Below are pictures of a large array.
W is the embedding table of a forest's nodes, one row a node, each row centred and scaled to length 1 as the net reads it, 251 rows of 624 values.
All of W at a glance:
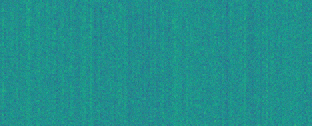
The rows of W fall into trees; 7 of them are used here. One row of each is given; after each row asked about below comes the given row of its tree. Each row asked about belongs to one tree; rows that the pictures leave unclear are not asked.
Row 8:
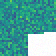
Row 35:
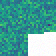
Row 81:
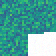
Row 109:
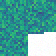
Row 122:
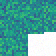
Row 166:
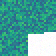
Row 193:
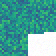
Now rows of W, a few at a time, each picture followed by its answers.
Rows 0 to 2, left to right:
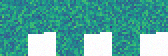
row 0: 193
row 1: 35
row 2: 193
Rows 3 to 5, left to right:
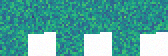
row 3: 81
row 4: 122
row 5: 81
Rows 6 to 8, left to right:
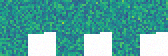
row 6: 8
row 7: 193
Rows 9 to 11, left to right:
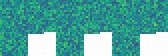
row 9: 35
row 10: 8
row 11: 109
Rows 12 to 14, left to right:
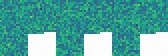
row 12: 8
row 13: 122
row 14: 193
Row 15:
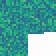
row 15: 109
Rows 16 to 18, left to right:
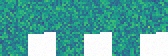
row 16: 166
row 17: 166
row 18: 35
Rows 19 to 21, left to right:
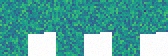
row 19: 193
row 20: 166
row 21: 166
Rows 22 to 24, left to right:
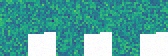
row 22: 109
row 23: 35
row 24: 122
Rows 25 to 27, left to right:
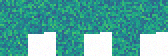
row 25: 109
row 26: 81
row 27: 122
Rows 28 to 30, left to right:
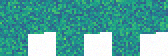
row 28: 122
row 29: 81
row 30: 109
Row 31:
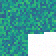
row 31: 81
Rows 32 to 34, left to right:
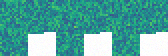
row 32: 109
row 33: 35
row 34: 81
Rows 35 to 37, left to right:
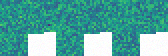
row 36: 81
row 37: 109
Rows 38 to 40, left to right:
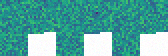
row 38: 35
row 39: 109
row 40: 166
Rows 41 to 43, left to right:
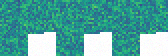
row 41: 193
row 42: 109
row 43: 166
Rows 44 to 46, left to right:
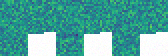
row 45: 193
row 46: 166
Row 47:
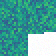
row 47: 166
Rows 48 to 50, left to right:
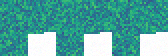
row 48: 166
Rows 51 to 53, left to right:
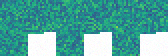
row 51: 81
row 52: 109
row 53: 109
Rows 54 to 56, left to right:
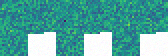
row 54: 81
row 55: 166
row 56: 109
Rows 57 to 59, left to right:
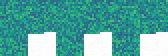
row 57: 122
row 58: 122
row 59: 193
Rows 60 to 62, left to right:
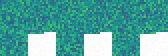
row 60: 81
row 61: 122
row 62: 8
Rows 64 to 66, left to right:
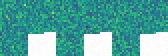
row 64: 166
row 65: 122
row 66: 122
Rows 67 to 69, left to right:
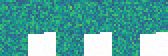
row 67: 193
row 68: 35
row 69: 122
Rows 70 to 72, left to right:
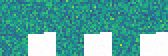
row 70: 193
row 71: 8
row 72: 81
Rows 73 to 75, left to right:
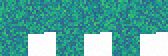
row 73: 166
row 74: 166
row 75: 166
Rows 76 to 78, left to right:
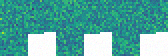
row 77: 166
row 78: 122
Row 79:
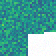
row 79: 122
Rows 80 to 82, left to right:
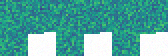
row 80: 122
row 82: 81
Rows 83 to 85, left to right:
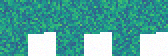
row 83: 109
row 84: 166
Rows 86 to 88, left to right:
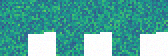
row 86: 122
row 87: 166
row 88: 122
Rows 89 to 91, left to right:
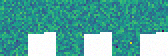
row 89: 166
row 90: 166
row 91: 109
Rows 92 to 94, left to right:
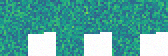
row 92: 122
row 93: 109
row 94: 193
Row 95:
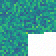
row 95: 81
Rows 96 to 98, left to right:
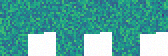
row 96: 81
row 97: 122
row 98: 109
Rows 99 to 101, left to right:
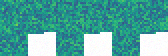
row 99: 109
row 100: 193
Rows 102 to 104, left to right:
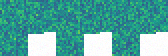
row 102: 35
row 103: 81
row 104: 166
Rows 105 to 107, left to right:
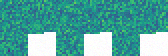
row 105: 8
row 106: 81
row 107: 81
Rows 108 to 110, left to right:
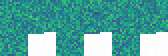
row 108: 122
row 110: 166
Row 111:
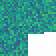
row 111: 166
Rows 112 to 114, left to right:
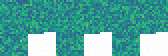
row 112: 193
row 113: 193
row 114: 193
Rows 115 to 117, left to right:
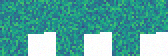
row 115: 81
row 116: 122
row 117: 166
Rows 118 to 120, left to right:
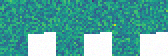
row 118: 109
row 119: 109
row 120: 193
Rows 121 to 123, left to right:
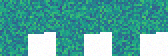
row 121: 166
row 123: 193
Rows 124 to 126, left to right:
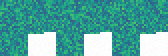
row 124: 166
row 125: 122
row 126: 166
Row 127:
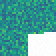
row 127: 81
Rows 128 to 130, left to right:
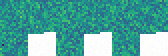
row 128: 35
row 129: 122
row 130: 166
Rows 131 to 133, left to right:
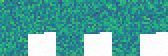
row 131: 8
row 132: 109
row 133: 109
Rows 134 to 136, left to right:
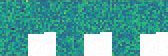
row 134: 122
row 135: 193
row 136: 193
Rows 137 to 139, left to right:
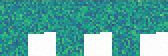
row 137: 166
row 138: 122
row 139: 81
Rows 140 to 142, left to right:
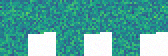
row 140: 122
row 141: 81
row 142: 122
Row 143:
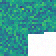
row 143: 109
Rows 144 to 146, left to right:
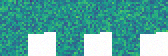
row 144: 166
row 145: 35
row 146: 122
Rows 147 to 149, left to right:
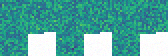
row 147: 193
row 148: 193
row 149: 81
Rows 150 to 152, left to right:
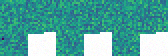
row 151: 81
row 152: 81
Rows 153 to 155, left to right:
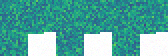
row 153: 81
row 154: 166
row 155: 8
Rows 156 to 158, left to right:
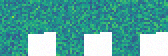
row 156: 193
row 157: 8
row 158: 109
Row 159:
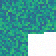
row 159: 81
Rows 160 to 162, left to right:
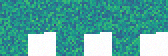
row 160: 81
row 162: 193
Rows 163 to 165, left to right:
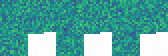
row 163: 81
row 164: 193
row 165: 109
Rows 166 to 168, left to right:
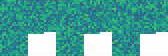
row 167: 81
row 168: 109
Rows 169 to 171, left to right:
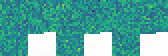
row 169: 35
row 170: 166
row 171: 109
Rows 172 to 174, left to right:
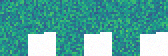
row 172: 81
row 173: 122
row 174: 109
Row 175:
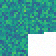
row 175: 193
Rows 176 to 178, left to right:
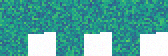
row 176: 109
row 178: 109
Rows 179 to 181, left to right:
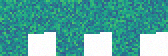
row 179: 166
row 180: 109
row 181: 122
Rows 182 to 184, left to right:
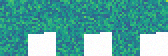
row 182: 109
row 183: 109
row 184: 166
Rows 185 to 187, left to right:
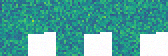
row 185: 193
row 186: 166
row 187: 81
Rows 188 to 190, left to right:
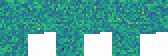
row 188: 109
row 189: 193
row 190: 109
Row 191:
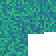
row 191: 122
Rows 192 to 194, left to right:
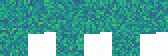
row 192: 166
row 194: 109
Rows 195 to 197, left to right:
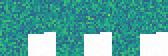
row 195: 122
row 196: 109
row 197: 166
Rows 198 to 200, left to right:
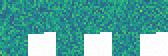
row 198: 81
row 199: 166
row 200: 166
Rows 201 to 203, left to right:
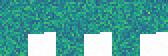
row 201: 122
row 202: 122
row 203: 122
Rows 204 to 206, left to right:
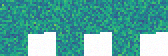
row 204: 193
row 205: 166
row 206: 81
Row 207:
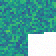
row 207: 109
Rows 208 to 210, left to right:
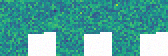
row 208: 109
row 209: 109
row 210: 81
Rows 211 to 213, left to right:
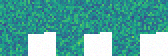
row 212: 193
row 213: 81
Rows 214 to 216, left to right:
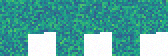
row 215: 193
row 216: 193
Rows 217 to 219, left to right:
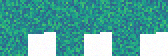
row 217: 109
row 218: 166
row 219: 122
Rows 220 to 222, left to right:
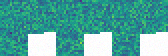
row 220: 122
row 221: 193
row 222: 35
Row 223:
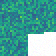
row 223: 81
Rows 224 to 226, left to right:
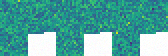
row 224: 109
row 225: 109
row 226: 122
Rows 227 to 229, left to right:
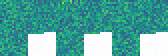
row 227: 122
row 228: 166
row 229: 122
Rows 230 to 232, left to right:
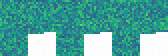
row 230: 35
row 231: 193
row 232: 109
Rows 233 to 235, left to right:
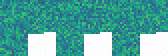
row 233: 122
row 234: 81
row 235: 166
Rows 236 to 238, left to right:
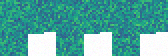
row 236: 122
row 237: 193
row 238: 193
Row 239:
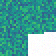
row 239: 8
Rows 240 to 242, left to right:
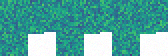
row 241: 166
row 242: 81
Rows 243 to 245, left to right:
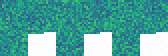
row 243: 81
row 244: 109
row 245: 122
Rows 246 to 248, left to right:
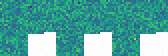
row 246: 193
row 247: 166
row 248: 122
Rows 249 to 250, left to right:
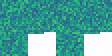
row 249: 81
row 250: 81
